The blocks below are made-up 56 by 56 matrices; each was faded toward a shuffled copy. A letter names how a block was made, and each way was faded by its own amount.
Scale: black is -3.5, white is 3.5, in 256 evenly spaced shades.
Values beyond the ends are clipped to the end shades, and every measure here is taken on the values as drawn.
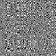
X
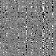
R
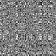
X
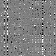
R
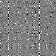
R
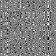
R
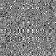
X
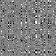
R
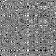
X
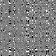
R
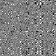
R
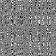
R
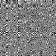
X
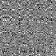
X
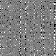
R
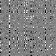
R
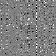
R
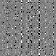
R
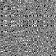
X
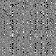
R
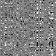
R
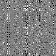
R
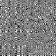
X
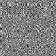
X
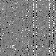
R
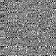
X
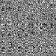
X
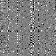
R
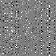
R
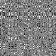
X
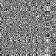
X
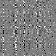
R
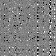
R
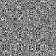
X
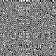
X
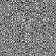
X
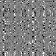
R
